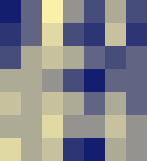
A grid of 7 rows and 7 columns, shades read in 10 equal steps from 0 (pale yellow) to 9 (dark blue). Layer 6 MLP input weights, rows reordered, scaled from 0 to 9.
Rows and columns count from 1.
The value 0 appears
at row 1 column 3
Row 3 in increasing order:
2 3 3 6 6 7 7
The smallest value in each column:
1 3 0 3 4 2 4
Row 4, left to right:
3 3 4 7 9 6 6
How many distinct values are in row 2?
5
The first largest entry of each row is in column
1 1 1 5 5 4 5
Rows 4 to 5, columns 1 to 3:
3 3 4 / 2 3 2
